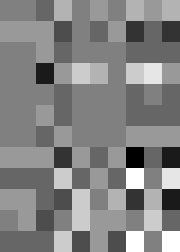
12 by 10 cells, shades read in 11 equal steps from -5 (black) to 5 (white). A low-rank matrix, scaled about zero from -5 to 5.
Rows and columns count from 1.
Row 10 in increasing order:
-4 -3 -2 -1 0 1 1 2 2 3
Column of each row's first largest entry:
4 1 3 9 1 3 4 1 8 5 5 8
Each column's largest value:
1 1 1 3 3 2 2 5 4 5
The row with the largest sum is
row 4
